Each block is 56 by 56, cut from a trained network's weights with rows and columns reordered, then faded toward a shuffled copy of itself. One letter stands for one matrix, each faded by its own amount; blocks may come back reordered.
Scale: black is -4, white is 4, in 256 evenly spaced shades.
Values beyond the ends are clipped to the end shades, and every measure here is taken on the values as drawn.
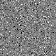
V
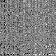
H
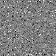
V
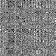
H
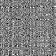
H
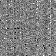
H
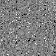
V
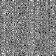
H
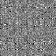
H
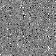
V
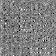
H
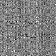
H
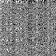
H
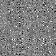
V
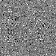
V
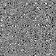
V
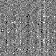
H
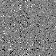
V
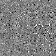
V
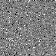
V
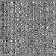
H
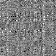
H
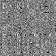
H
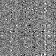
H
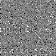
V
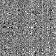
H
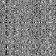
H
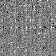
H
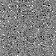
V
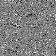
V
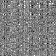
H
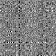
H
